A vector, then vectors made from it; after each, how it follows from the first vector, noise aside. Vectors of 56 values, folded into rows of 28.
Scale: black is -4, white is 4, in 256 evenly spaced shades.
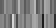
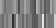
negated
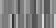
negated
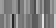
negated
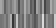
negated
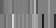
partly zeroed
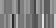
negated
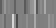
partly zeroed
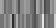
negated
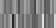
negated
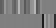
partly zeroed
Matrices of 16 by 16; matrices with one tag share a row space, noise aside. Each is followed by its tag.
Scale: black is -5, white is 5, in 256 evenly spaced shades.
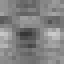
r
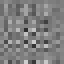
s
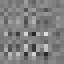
s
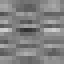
r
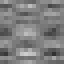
r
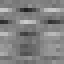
r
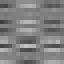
r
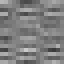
r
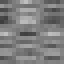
r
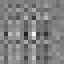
s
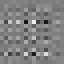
s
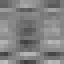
r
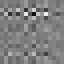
s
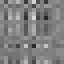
s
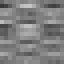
r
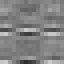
r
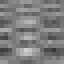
r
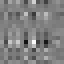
s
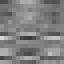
r
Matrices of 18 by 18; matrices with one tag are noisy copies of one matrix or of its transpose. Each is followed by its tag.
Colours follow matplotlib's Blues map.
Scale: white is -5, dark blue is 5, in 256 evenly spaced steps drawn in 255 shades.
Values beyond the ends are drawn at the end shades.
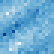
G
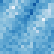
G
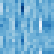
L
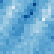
G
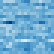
L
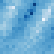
G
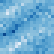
G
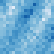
G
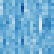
L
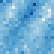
G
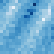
G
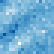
G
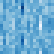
L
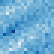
G
